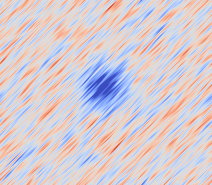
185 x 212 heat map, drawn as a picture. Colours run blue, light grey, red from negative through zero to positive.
A single dip lies in the centre. No single row or column stands out from its neighbours. On average the colour sits 50% of the way up the scale. The ninth with the lowest average is the centre.
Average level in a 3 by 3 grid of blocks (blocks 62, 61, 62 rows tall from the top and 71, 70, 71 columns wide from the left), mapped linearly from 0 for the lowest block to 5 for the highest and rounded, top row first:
555 / 505 / 455
